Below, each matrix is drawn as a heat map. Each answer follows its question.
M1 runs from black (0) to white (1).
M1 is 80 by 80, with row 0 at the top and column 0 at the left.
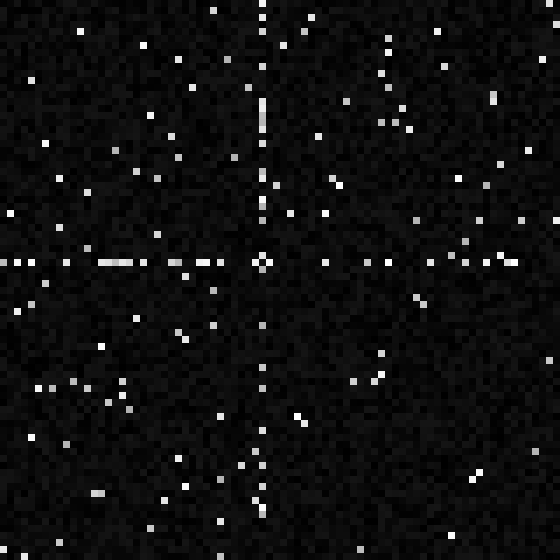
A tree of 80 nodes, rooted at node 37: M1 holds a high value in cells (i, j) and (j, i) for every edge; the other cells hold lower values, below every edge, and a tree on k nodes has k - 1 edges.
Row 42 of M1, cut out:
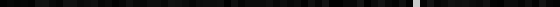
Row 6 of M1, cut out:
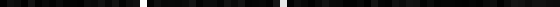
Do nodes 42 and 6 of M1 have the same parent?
no
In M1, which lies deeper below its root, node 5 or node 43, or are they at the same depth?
the same depth
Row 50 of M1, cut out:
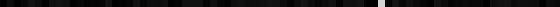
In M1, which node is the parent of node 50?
54
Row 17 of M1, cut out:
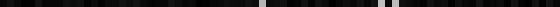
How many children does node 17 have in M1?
2
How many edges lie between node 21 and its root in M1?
2
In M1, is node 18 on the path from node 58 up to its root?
yes
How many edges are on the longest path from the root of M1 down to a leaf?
3
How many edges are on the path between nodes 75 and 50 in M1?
6
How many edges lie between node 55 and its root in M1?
1
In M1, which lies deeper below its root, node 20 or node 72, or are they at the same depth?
the same depth
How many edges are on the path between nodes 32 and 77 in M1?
2
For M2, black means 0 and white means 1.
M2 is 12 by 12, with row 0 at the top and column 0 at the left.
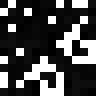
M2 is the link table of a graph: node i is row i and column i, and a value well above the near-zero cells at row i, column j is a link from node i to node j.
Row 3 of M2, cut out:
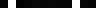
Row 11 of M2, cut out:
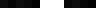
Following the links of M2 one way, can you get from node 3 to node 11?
yes
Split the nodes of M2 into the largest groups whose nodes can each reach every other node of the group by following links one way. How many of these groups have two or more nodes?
1
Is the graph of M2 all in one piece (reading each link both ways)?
yes
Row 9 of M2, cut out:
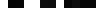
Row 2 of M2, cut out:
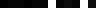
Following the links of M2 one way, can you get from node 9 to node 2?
yes
